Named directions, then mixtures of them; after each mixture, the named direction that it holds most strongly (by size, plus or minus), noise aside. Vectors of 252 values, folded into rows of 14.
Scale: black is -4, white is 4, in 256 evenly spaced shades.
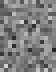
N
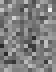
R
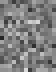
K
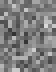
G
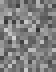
N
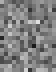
K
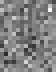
R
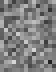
R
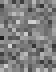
K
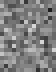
N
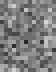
G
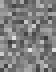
N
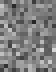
N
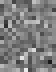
K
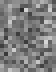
R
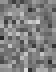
K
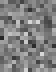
K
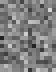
K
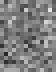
R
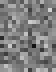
K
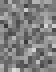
G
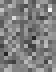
R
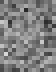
G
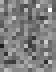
R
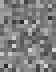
N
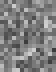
G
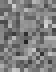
G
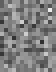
N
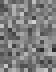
N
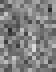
R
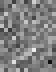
G
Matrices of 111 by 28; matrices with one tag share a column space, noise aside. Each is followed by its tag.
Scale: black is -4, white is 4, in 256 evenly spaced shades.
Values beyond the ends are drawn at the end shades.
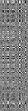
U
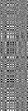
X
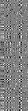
X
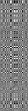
U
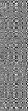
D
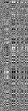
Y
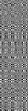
X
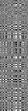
X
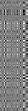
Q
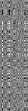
Q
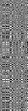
X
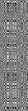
D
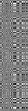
D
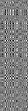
Q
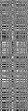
X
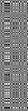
D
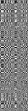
U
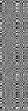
D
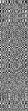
U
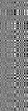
Q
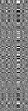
U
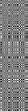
X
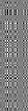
Q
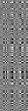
Y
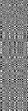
X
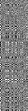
X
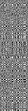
X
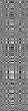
Y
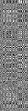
U
